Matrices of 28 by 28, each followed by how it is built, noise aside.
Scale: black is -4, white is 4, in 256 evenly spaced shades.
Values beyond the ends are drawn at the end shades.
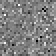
noise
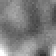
smooth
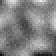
smooth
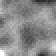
smooth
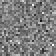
noise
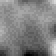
smooth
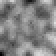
smooth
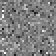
noise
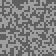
noise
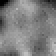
smooth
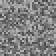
noise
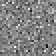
noise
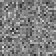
noise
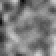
smooth
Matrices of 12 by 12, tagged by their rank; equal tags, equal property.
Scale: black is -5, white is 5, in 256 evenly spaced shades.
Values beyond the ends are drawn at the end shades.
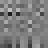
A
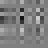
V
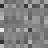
A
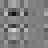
V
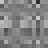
A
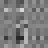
A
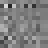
A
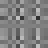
V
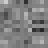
A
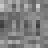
A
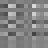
V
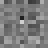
A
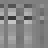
V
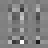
V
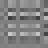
V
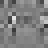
A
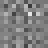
A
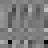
A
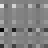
V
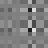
V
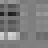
V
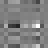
V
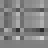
V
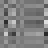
V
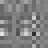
A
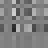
V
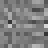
A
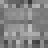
A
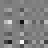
V
